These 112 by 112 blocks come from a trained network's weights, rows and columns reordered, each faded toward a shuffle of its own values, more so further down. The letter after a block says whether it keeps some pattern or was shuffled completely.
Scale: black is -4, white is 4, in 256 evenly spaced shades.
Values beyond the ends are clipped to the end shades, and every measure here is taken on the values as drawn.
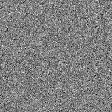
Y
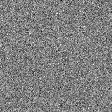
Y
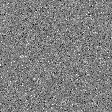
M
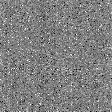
Y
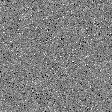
M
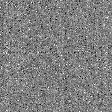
Y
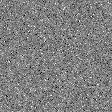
M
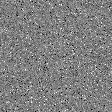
M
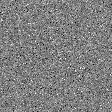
M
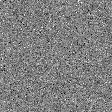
M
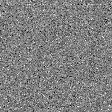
Y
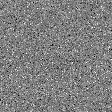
M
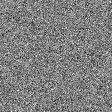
M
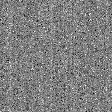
Y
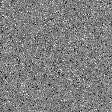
M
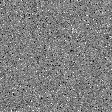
M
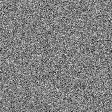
M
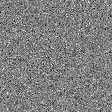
M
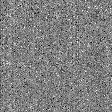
Y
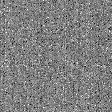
Y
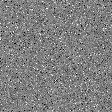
M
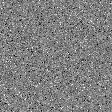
M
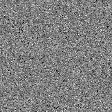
Y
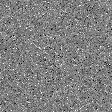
M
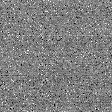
Y
